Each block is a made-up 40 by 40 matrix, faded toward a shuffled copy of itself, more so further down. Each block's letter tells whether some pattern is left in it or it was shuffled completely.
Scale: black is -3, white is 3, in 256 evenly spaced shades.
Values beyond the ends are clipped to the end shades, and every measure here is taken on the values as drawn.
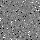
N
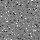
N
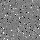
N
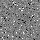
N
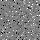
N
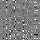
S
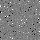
N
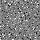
N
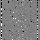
S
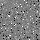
N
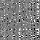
S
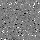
N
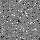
N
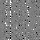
S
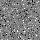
N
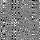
S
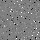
N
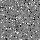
N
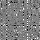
S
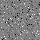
N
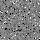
N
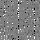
S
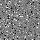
N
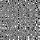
S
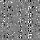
S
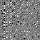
S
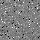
N
